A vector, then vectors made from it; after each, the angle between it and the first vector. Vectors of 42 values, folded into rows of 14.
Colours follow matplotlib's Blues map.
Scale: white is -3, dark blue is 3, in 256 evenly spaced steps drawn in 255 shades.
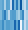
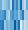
nearly parallel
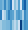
nearly opposite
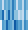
orthogonal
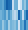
partly opposed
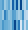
nearly parallel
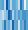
orthogonal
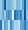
partly opposed
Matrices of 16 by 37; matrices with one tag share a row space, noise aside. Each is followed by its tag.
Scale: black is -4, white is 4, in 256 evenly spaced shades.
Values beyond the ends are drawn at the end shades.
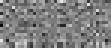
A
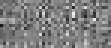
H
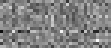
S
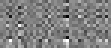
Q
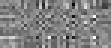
H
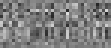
S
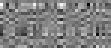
A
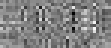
H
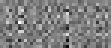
Q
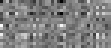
A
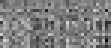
S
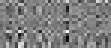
Q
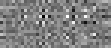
H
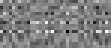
S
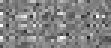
A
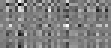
Q
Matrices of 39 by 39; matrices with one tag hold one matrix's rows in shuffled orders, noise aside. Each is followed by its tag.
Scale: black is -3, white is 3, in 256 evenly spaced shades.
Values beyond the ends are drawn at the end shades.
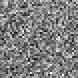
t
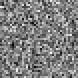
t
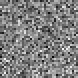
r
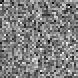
r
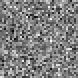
t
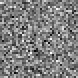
t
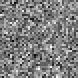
t
